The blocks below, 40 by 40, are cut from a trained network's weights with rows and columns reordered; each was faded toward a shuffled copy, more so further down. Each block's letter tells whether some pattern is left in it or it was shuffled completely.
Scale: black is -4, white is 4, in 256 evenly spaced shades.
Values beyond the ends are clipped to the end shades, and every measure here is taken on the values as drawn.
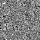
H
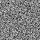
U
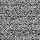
H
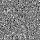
H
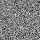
U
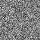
U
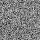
U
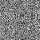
H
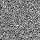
U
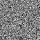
H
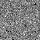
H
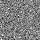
U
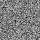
U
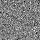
U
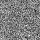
U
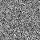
U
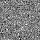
H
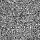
H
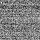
H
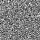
H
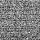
H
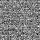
H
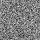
U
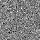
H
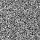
U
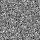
U
